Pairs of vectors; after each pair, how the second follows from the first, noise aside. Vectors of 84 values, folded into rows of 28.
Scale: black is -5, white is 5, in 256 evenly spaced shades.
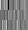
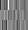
negated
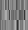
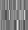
negated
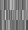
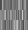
reversed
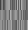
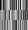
scaled up
